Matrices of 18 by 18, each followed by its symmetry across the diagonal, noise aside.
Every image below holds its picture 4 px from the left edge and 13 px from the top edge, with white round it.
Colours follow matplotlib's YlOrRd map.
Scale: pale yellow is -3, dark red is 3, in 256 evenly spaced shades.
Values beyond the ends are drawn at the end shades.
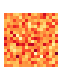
neither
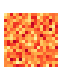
symmetric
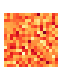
antisymmetric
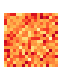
symmetric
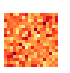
symmetric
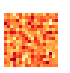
antisymmetric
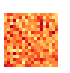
antisymmetric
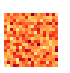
neither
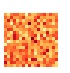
neither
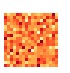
antisymmetric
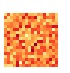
symmetric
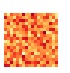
antisymmetric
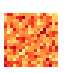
antisymmetric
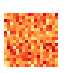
neither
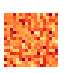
symmetric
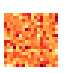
antisymmetric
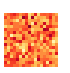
neither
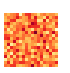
neither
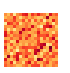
symmetric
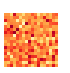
antisymmetric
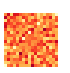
symmetric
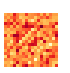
symmetric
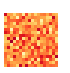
neither
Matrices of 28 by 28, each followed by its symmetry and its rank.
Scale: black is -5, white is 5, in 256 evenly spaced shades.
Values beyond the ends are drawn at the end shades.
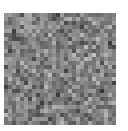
neither, full rank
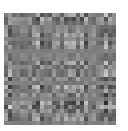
neither, rank two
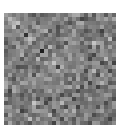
symmetric, full rank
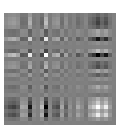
symmetric, rank one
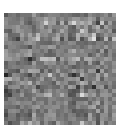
neither, rank five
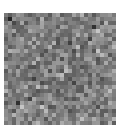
symmetric, full rank
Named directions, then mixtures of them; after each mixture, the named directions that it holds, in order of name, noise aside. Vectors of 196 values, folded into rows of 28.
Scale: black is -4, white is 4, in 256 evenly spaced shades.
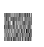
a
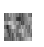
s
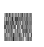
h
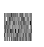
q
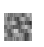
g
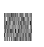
q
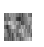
s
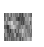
q, s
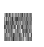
h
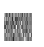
h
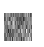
a, s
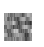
g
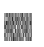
h, q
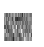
h, s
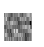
g, q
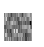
g, q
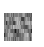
g, q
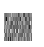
q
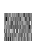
q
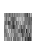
a, s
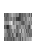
a, s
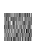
a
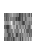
a, s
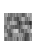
g
